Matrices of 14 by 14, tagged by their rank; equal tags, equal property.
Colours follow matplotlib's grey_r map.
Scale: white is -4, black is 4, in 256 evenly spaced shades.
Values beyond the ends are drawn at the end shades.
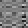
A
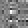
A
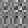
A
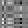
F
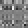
A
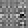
A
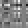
A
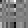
F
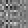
A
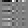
F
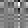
F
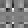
F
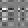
F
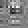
A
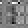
A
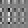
F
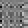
A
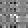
A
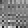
A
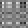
F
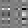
F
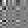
F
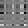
F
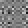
A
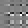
F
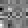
A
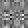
A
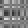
F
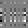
F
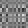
F
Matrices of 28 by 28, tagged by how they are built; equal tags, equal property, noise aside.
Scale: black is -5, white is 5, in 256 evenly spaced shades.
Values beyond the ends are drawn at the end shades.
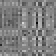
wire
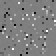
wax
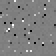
wax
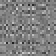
wire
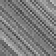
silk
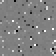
wax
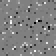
wax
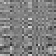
wire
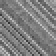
silk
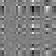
wire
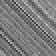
silk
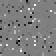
wax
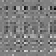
wire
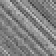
silk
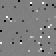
wax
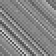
silk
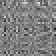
wire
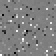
wax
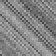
silk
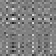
wire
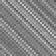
silk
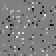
wax
